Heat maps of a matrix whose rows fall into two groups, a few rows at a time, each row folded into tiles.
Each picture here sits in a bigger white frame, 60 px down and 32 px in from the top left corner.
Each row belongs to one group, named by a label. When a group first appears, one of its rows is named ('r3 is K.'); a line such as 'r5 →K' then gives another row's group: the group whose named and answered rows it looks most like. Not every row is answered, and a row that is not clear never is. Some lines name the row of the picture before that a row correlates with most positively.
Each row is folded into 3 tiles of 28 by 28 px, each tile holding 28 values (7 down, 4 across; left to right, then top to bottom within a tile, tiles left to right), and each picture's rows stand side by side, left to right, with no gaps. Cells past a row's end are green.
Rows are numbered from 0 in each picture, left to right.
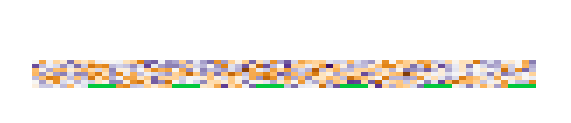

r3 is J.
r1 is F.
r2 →J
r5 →F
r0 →F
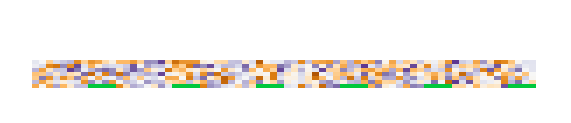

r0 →J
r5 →J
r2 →F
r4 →J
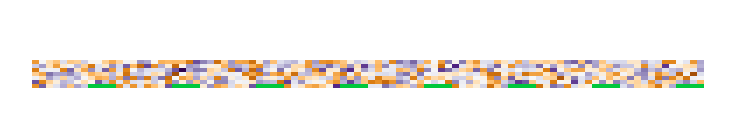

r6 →F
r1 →J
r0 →J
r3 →J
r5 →J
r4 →F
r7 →J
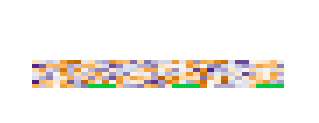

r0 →J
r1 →F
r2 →F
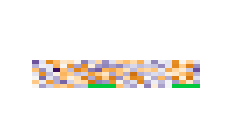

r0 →J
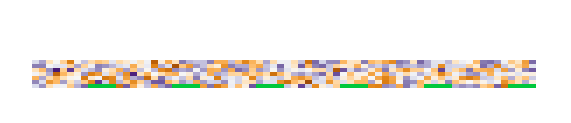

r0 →J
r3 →F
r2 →J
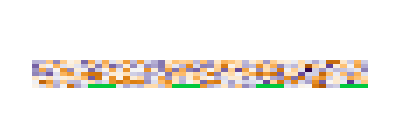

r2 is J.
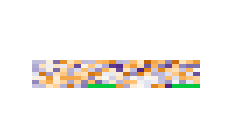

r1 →J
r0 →J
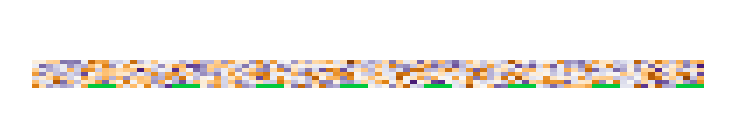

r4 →J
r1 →J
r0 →F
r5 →J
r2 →J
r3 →J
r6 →F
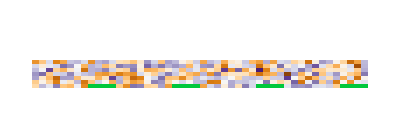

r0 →F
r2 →J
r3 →F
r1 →F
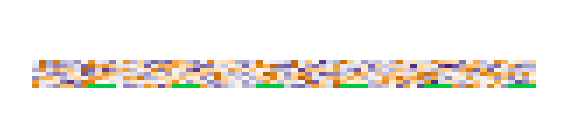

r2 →F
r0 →F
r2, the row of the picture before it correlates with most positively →3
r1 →F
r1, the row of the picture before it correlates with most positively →0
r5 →J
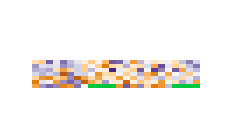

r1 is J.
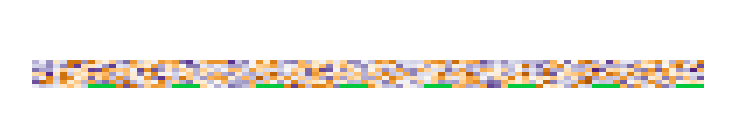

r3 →J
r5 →F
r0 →J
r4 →F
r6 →J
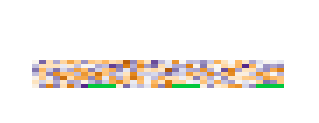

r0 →J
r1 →F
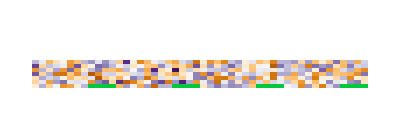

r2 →F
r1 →J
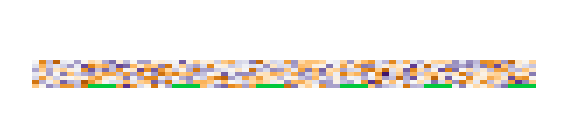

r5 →J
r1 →J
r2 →F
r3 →J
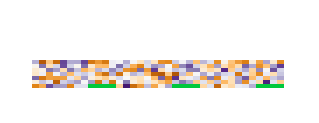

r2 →J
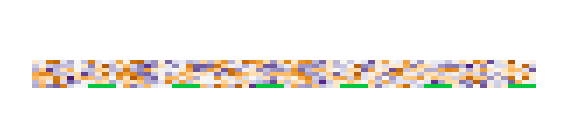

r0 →F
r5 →F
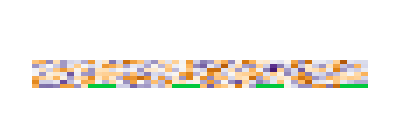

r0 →F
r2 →J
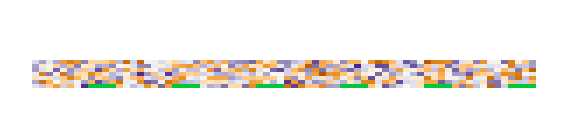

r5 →J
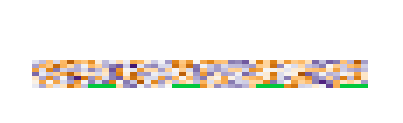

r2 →F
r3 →F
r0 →J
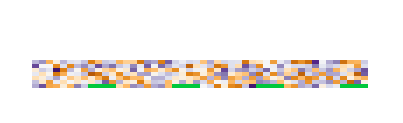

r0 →J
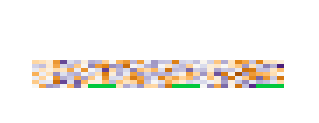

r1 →F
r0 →F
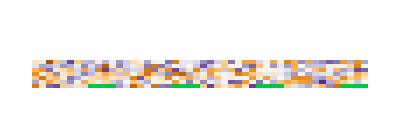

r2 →J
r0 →F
